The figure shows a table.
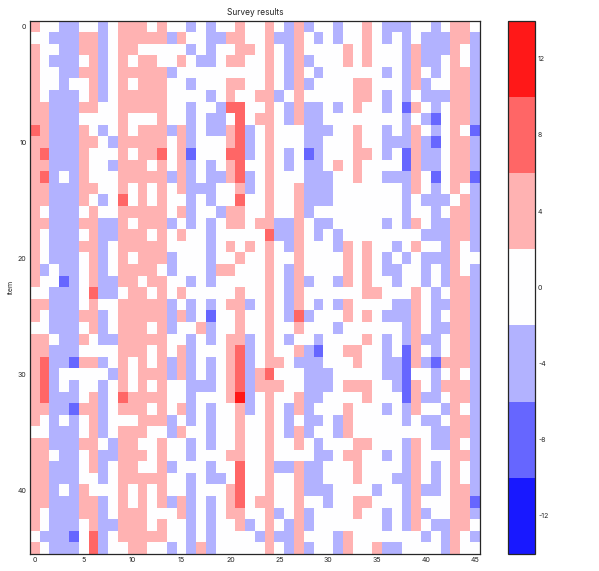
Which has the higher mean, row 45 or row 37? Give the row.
37
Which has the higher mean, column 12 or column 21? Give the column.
21
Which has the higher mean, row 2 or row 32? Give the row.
32
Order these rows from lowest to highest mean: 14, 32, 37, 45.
45, 14, 37, 32
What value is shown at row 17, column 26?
-4
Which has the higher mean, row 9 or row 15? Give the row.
9
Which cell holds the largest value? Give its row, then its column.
32, 21
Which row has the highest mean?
41
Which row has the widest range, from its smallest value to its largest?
32
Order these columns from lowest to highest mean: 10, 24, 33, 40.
40, 33, 10, 24
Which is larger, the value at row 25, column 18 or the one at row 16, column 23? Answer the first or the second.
the second
